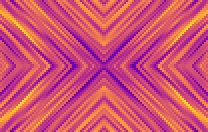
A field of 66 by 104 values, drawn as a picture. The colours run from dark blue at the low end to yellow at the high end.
Mirror symmetry: left to right and top to bottom. Ninth with the lowest average: centre. Odd rows or columns: none. Histogram: bell-shaped. Seam: none.
